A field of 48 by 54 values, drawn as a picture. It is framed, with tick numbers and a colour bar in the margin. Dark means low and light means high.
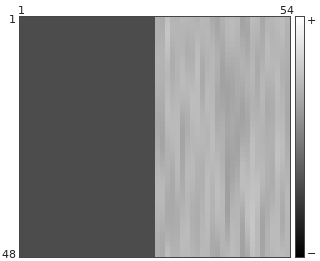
It is made of 1 by 2 panels. Panel 1,1: low, flat. Panel 1,2: high, streaked downward, faint in contrast.
